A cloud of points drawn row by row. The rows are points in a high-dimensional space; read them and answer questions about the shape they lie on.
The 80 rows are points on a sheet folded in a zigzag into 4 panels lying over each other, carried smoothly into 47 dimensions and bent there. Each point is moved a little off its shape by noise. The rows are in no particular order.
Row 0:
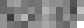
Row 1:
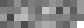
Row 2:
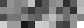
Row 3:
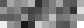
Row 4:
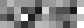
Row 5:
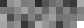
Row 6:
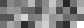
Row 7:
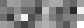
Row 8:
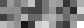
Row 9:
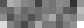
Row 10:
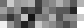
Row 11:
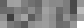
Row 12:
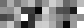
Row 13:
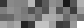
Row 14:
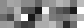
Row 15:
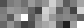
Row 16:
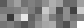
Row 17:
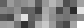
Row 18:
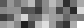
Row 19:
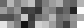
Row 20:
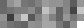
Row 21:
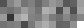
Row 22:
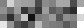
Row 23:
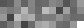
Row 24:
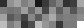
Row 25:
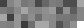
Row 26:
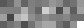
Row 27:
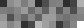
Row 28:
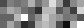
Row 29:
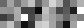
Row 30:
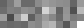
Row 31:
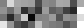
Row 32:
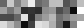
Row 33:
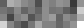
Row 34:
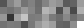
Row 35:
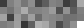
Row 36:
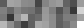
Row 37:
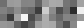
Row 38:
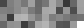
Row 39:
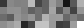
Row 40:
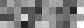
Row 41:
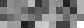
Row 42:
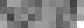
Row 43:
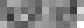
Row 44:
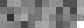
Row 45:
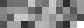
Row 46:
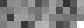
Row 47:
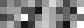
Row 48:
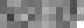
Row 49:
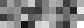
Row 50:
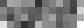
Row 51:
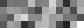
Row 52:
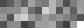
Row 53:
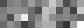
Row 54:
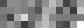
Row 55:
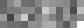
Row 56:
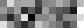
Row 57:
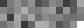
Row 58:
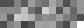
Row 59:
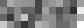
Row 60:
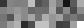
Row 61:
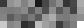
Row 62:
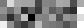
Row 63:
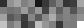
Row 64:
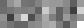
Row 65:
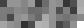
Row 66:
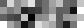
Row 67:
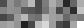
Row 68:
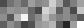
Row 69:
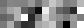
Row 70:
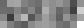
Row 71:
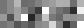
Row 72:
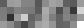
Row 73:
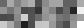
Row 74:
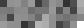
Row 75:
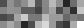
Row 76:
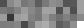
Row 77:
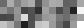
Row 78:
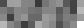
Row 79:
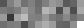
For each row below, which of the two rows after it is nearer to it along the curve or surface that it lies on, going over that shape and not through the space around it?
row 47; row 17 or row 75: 75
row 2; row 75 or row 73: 75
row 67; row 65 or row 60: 60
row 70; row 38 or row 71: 71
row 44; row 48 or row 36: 36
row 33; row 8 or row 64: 64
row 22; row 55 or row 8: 55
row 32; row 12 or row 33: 12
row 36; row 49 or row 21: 21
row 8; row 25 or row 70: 25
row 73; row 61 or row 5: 61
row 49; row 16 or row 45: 45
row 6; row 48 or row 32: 32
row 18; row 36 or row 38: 38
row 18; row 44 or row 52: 52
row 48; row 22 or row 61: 22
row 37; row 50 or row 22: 50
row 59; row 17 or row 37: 37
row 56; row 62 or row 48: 62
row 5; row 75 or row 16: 16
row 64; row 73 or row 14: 14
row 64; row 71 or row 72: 71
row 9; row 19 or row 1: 1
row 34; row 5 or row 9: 5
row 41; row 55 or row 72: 72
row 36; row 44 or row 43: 44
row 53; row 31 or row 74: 74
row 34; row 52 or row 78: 78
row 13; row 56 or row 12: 12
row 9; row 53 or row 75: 53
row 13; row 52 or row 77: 77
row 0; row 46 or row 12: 46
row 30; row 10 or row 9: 9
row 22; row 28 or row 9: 9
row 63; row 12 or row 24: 24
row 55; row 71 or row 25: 71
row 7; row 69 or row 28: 69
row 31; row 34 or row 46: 34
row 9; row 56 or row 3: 56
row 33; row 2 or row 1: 1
